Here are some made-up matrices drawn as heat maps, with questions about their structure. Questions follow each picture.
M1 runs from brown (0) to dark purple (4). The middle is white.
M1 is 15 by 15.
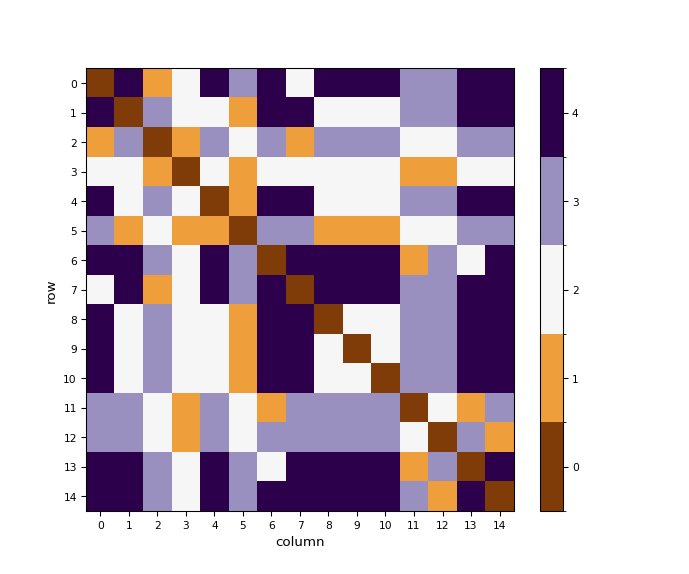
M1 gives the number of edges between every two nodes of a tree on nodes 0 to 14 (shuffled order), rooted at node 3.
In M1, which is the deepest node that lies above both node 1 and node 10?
5
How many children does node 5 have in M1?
5
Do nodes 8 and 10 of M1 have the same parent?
yes
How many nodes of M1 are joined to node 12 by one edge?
2
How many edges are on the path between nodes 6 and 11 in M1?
1
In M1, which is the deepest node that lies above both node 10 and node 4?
5
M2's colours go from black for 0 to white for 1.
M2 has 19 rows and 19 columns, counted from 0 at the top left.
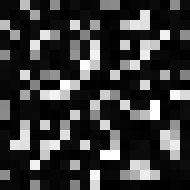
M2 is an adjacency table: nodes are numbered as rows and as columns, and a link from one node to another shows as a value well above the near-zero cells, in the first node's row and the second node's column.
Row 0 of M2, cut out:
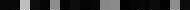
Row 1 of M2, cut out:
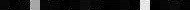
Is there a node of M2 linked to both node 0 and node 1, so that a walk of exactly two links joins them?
no
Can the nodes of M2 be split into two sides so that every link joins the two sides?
no
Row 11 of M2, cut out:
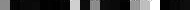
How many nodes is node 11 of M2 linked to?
6
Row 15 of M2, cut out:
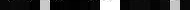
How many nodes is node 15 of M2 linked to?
4
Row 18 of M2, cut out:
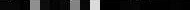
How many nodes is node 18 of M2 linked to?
3
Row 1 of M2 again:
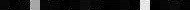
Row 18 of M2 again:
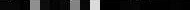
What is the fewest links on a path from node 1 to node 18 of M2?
2
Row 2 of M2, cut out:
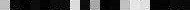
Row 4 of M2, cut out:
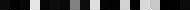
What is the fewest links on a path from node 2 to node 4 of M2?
2
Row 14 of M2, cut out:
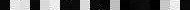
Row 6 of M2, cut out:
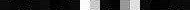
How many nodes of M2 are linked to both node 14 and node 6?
1
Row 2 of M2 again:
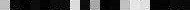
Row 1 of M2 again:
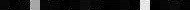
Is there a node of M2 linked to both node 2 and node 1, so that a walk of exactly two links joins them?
yes
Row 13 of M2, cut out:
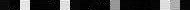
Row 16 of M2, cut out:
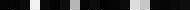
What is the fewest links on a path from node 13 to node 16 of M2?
1
